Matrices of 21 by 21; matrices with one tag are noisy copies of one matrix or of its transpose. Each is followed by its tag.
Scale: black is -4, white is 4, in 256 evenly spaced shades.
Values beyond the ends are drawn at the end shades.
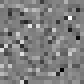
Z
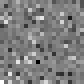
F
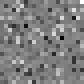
F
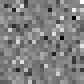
F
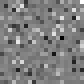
F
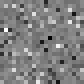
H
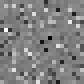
H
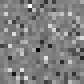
H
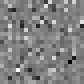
Z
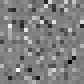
Z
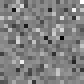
F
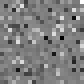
F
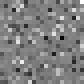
F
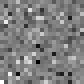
F
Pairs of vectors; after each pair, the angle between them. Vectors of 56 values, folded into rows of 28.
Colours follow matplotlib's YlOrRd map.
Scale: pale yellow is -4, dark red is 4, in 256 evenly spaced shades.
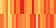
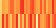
partly aligned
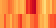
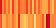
orthogonal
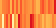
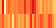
orthogonal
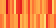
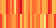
nearly parallel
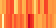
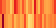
nearly opposite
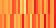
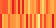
orthogonal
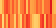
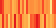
nearly opposite
